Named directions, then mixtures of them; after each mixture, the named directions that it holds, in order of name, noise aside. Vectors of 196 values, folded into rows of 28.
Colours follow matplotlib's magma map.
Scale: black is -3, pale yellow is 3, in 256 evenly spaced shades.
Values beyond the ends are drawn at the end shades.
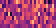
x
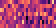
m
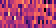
m, x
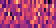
x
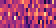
m, x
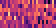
m, x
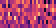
m, x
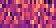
x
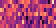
m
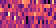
m, x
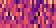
x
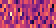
m, x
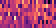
m, x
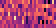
m, x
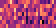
m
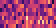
m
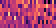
m, x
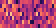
m, x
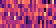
m, x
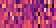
x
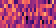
m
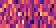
m, x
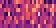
x
